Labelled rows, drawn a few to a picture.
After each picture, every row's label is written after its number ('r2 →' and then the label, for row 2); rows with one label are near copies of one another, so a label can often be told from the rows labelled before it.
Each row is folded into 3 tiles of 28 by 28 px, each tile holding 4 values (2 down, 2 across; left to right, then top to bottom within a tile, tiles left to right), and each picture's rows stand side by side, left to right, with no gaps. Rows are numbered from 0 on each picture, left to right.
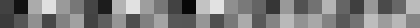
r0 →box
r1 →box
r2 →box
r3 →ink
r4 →ink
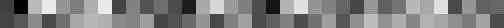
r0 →box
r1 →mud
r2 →box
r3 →box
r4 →ink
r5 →mud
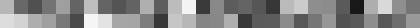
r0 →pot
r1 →pot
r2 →mud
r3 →box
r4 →box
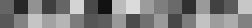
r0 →ink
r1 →box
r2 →ink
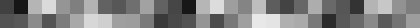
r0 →box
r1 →pot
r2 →box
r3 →pot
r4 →box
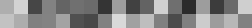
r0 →mud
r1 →ink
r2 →ink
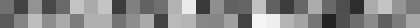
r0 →ink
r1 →mud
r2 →mud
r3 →pot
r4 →box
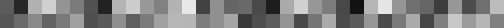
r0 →box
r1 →box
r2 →mud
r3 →box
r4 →box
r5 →ink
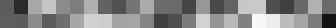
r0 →box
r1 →pot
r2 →ink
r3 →pot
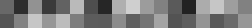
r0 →ink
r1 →box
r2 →box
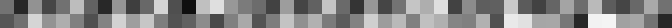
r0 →ink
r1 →ink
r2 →box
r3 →ink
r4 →ink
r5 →mud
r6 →pot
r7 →pot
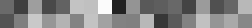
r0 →ink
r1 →mud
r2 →ink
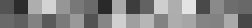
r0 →box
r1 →ink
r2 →mud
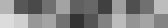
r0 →pot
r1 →ink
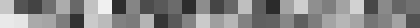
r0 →pot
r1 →mud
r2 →ink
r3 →box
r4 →mud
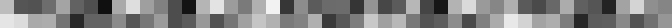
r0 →pot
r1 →box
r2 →box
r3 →mud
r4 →ink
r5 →box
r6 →pot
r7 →box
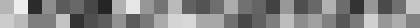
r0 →mud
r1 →box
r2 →pot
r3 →ink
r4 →ink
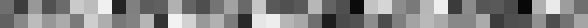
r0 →ink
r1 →mud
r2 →pot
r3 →pot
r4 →box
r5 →mud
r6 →box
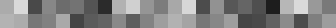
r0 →mud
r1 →box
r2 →mud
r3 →box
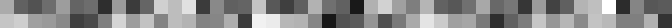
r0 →pot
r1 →ink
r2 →mud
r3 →pot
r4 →box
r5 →pot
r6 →ink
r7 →mud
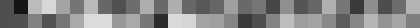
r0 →box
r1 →pot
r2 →pot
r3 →ink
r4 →ink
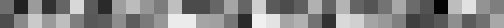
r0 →ink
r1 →box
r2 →pot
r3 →pot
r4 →pot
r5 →box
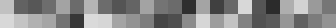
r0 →pot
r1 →pot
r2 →ink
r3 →box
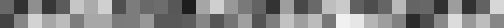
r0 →ink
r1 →mud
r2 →box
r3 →ink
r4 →pot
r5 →ink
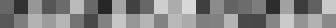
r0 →ink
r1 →ink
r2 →mud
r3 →ink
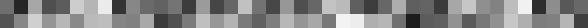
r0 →ink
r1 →mud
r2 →ink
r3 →ink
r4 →pot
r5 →box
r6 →mud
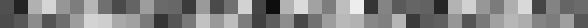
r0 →box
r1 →pot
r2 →ink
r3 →box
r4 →mud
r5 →box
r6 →mud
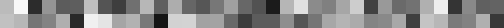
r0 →mud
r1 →pot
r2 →pot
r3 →box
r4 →mud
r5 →mud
